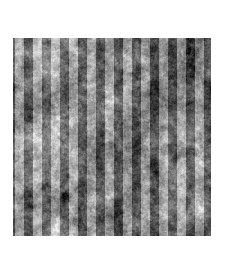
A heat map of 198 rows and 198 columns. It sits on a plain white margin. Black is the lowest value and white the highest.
Upright stripes repeat 11 times across the table. The ninth with the lowest average is the top right. Overall the values sit about 50% of the way up the scale.
